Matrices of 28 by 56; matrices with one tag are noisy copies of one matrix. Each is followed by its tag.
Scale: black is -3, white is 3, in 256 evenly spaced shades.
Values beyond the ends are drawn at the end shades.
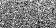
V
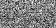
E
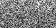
V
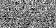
E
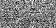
E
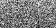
V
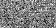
E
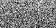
V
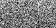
V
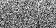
V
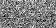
E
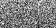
V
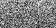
V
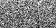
V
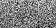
V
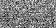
E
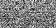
E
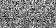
E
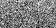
V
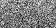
V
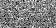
E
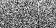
V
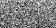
V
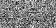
E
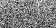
V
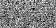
E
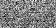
E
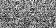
E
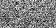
E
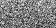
V
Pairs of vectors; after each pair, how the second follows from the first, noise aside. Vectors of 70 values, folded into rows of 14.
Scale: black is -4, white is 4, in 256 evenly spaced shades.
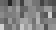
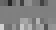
partly zeroed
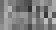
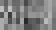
reversed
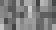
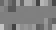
partly zeroed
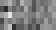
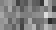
reversed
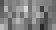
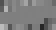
partly zeroed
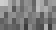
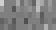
partly zeroed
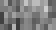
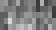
reversed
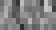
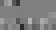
partly zeroed
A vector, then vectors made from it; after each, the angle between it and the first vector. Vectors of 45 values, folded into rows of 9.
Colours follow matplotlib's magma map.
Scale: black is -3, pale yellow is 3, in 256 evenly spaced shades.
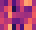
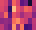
nearly opposite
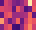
partly aligned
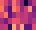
nearly opposite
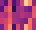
nearly parallel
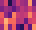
orthogonal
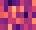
orthogonal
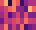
partly opposed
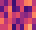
nearly parallel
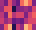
nearly parallel
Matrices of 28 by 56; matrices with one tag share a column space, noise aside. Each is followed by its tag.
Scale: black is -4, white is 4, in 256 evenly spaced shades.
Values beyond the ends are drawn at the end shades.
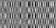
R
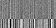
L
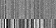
L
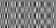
R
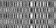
R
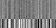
L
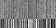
L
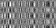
R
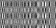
R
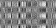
R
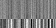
L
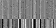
L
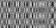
R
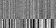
L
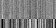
L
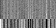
L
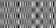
R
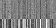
L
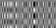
R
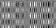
R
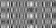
R
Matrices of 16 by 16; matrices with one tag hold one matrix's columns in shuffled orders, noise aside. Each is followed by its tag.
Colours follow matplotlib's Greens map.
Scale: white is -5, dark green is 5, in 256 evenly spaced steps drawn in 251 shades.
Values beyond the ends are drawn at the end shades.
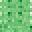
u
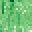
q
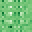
u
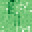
q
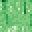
q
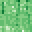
q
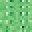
u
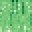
q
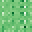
u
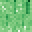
q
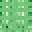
u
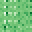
u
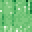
q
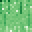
q
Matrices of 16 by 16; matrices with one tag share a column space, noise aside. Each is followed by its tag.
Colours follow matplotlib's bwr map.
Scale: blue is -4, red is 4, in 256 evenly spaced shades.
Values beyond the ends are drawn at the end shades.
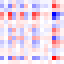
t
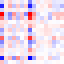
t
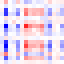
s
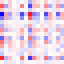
t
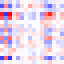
t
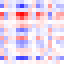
t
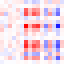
s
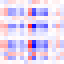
s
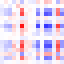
s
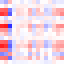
s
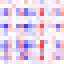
s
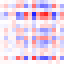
t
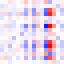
s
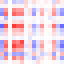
s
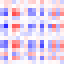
s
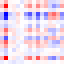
t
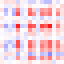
s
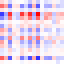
t
